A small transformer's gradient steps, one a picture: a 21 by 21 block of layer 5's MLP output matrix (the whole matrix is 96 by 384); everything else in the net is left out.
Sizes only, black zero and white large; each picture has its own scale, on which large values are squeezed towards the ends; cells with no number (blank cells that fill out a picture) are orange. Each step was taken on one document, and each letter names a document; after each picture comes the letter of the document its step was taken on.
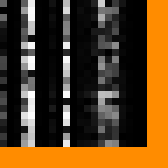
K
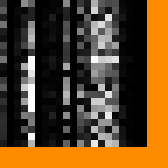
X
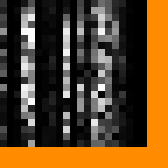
X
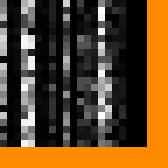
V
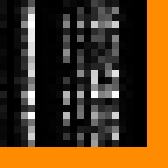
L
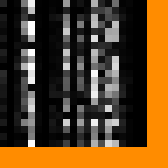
L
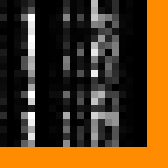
L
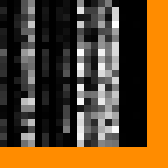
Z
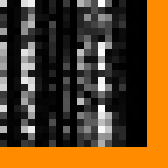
V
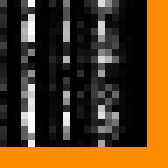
K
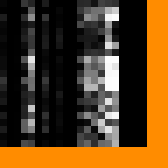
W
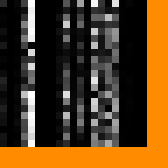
L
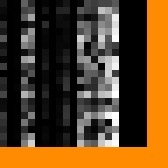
W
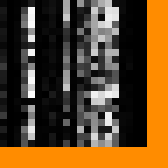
X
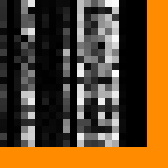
Z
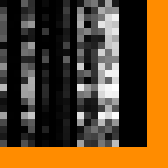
W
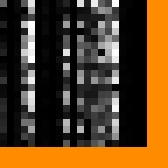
Z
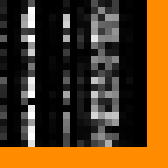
X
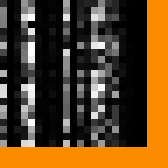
X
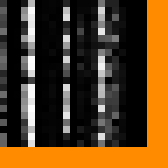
K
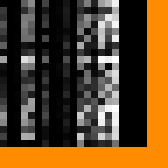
W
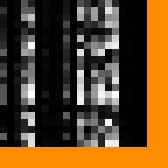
Z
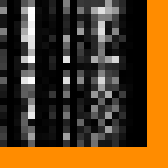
X
